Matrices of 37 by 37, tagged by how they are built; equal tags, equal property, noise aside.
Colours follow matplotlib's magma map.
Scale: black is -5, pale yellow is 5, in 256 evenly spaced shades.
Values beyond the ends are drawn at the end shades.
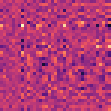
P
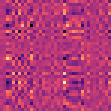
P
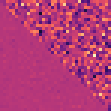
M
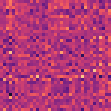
P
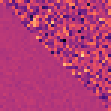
M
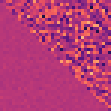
M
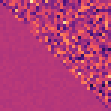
M
